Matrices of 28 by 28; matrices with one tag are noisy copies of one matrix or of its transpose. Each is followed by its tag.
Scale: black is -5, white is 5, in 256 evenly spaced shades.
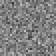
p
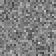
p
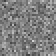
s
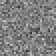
p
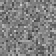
p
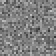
p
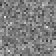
s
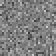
p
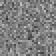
p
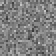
p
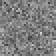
s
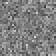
s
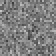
p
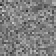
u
